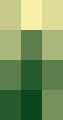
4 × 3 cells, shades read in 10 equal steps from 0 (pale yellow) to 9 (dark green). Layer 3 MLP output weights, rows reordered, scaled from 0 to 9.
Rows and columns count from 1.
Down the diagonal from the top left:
2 6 6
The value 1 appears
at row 1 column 3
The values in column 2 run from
0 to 9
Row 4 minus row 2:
5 3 2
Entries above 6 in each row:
0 0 1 2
